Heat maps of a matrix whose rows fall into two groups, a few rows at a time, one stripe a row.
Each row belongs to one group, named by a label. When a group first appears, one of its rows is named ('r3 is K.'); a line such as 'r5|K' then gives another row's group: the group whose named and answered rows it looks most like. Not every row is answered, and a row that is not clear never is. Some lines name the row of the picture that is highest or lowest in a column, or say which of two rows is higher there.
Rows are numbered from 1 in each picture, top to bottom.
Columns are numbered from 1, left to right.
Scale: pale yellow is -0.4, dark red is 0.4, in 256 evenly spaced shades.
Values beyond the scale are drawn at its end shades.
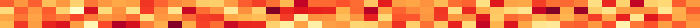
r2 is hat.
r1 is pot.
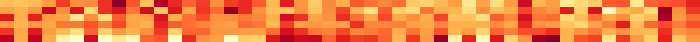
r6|hat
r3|hat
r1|hat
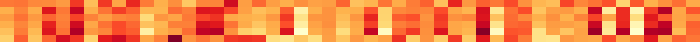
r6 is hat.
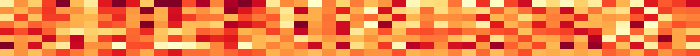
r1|hat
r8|hat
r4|pot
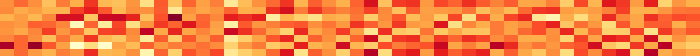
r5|pot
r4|hat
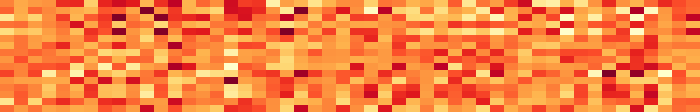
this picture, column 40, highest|5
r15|hat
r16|pot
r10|hat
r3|hat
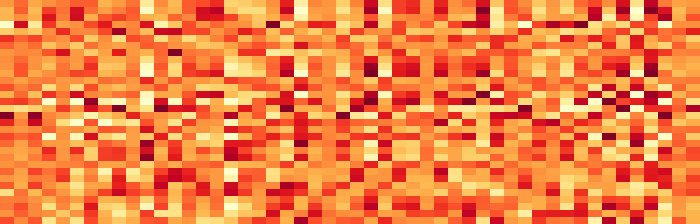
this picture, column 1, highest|17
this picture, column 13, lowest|15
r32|pot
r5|hat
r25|hat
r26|hat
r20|pot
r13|pot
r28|hat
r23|pot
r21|pot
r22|pot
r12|pot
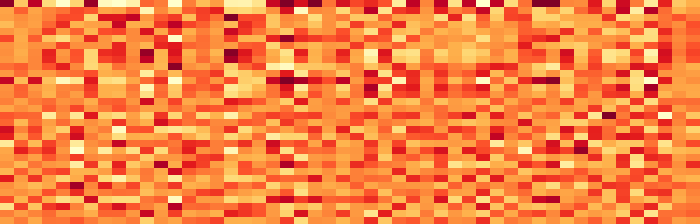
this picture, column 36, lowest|21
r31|pot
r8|pot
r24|hat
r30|hat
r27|hat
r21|hat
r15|pot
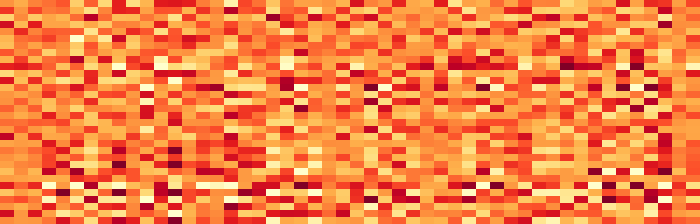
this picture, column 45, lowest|10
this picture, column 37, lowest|3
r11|hat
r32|hat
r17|pot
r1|hat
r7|hat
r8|pot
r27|pot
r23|pot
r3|hat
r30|pot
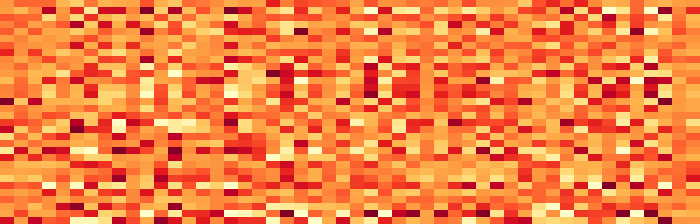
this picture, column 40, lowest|30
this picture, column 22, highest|5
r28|pot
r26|hat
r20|hat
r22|hat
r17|hat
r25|hat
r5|pot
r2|pot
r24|hat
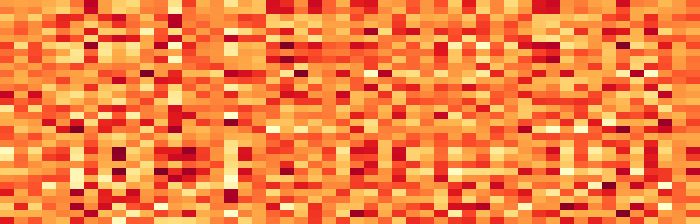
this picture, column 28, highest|11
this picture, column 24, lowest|19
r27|pot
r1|hat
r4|hat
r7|hat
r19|hat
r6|hat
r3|hat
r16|hat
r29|hat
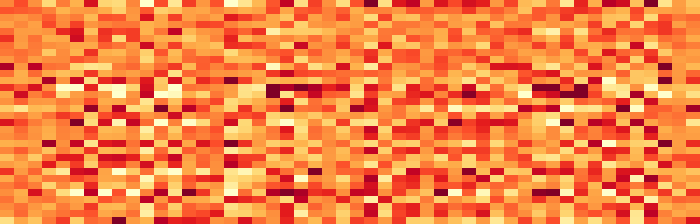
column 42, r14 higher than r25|Yes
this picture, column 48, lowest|14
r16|hat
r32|hat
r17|hat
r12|pot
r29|pot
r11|hat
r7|pot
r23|hat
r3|pot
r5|hat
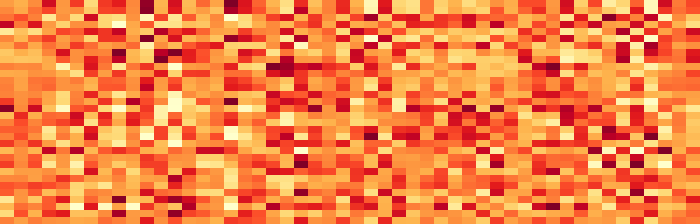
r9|hat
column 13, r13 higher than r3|Yes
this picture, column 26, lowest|15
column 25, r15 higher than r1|Yes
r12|pot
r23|pot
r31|hat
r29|hat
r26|hat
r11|hat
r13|pot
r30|hat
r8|hat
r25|hat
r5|hat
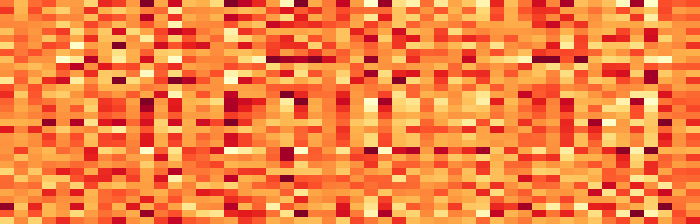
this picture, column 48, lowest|9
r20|pot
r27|pot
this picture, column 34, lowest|18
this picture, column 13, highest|12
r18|pot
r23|hat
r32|hat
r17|pot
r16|pot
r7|hat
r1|pot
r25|hat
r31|pot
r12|hat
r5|hat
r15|pot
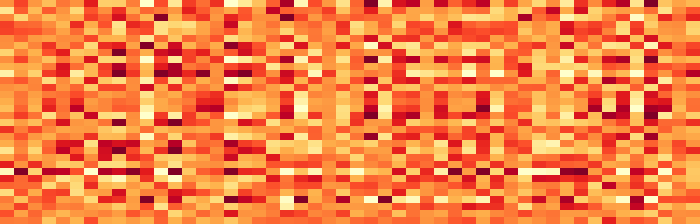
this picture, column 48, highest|16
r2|hat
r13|pot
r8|hat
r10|hat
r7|pot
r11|hat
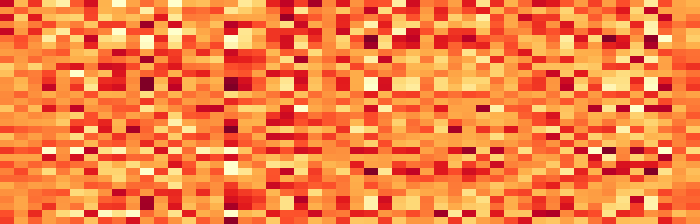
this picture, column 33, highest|19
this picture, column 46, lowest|16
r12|pot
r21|pot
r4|pot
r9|pot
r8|hat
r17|hat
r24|hat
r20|hat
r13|pot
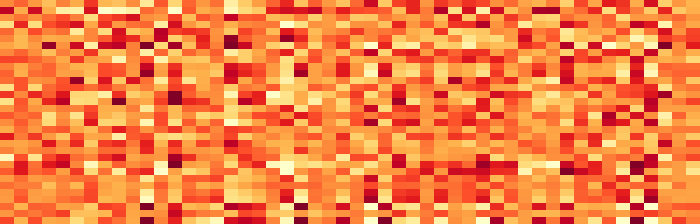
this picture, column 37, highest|24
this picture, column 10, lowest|2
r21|pot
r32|pot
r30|pot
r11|pot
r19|hat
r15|hat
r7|pot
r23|hat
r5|hat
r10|pot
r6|hat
